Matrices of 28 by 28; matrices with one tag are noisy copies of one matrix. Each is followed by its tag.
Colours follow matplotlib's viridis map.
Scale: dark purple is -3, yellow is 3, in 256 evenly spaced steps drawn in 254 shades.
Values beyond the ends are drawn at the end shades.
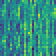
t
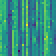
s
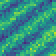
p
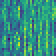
t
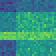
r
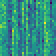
s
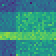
r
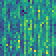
t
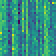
s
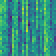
s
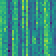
s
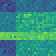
r
